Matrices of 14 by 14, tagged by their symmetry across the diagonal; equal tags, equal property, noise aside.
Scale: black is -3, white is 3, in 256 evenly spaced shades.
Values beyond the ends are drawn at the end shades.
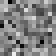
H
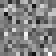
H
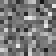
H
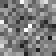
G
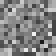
G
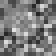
G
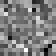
H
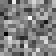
H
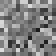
G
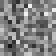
H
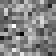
H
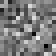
G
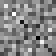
G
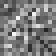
G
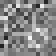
G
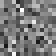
H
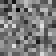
H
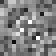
G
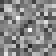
G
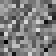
H
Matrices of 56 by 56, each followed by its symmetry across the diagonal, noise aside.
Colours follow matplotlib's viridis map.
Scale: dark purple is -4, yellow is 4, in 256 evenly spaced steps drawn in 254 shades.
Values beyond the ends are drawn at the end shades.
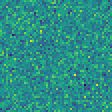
symmetric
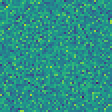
symmetric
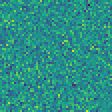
neither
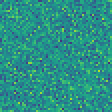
symmetric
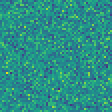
neither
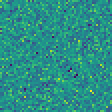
symmetric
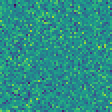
neither
